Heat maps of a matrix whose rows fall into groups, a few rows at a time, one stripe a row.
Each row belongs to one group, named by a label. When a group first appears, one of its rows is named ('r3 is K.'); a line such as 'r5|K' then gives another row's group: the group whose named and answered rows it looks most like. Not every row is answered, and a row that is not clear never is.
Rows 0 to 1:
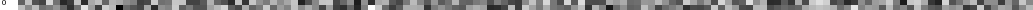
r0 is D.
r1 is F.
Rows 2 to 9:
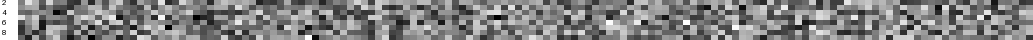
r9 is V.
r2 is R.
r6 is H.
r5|F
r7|V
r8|D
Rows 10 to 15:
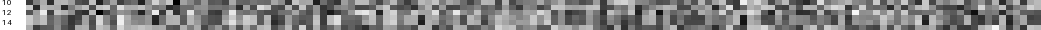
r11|D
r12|R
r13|R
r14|R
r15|D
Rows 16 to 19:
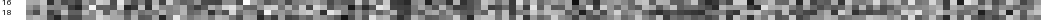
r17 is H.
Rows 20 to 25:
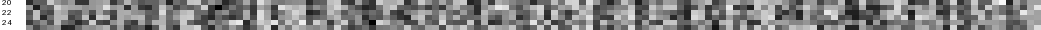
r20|D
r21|D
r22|D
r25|D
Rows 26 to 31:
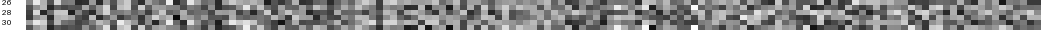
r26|R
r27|H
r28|D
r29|V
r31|H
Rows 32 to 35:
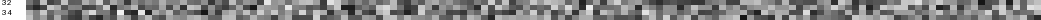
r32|V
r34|H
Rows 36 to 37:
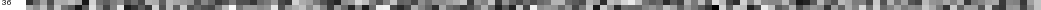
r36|V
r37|F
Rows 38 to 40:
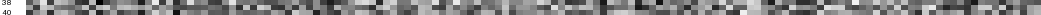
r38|R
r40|V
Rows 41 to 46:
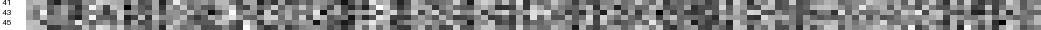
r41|F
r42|F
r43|R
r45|F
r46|F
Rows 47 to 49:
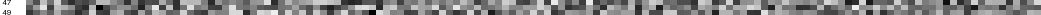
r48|R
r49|H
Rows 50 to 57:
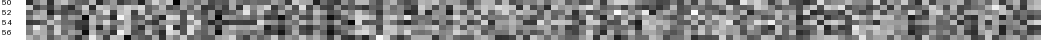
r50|V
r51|D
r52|H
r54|D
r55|R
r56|R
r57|F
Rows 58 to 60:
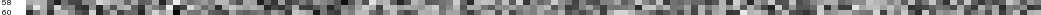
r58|F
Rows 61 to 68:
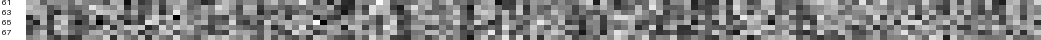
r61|F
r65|V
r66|D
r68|H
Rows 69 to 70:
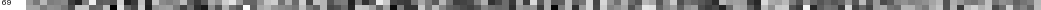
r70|H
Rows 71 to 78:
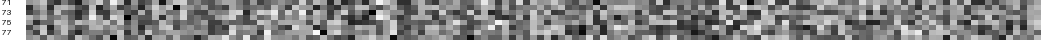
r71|F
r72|V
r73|H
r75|D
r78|H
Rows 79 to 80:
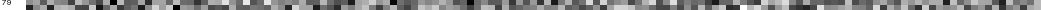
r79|H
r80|V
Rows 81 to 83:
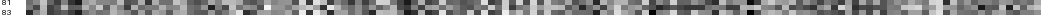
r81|H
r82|V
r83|H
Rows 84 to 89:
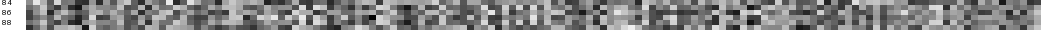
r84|R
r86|V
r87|H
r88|H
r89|V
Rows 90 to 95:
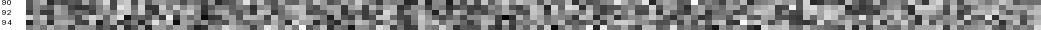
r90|H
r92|D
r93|F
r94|V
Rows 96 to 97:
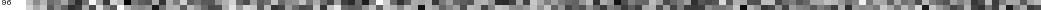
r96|F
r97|R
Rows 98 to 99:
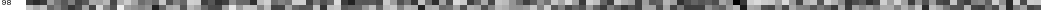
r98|D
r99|R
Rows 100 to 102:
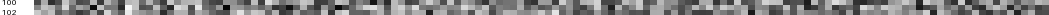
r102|R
